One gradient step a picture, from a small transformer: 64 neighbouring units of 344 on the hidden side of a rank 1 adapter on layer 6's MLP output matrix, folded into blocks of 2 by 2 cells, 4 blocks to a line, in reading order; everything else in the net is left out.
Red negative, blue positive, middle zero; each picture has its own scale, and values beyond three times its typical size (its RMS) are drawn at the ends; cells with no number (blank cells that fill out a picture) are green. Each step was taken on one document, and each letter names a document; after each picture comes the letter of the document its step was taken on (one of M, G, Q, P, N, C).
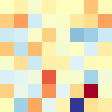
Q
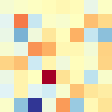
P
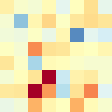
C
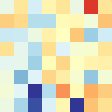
Q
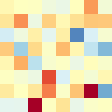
Q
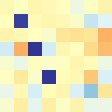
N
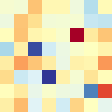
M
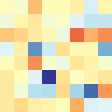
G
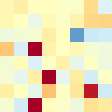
M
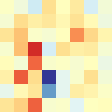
M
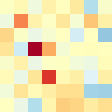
N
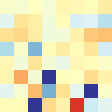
G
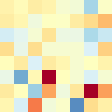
G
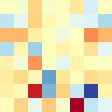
G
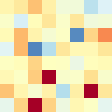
M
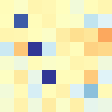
N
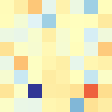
Q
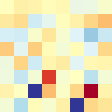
Q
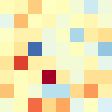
M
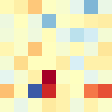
G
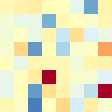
G
